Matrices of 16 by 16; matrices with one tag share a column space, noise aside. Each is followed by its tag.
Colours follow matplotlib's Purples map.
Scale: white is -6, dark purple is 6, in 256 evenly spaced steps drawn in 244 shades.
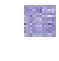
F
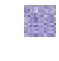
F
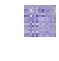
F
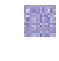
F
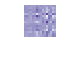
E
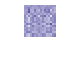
F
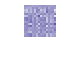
F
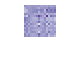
F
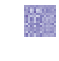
F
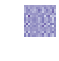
F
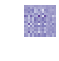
F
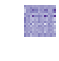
F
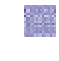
F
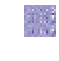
E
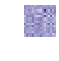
F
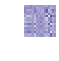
F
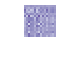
F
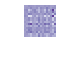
F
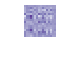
E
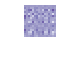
E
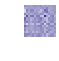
F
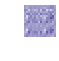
E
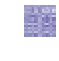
F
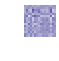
F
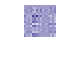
F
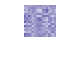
F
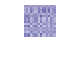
F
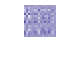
E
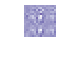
E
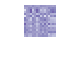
F
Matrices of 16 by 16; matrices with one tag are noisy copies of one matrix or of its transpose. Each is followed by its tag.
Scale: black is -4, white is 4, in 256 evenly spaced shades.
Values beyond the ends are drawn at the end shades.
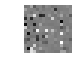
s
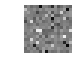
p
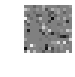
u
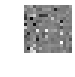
s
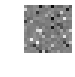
p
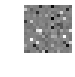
p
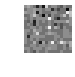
s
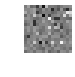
s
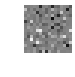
p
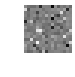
p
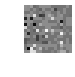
s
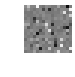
u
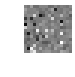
s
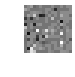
s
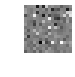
s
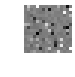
u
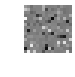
u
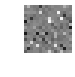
p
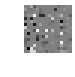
s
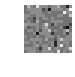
u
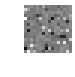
u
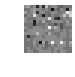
s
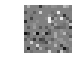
p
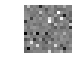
p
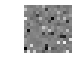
u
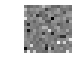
u
